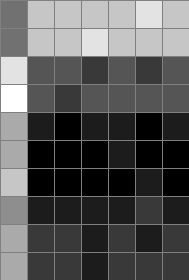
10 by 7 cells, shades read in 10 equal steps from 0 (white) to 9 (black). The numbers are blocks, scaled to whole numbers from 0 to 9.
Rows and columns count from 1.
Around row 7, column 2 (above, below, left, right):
9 8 2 9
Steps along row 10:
up same up down same same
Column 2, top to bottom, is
2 2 6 6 8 9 9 8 7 7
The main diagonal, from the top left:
5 2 6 6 8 9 9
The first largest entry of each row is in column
1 1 4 3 3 2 2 2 4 4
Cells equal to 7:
13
